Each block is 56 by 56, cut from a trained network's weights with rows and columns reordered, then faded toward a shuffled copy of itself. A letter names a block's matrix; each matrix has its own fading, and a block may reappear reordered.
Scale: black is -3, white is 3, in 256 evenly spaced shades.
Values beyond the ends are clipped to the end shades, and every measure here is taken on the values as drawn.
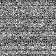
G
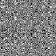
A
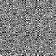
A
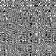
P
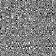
P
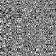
A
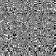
A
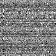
G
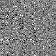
P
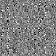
P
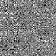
A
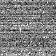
G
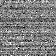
G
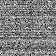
G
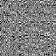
A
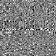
P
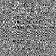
A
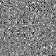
P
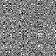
A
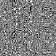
P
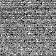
G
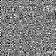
A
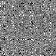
P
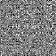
A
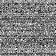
G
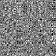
A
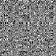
A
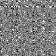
P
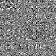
A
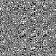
A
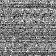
G
